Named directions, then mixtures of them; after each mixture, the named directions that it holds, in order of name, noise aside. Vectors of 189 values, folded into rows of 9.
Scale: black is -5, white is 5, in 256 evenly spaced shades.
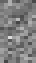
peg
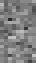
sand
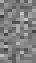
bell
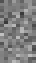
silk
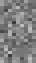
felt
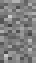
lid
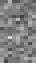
peg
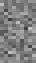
felt, lid, sand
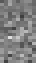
peg, sand, silk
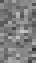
sand, silk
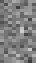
lid, sand, silk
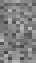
felt, lid, silk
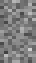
lid, silk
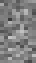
sand, silk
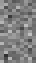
lid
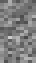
peg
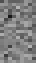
lid, silk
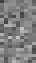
peg, silk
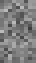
felt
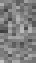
felt, sand, silk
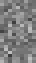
felt
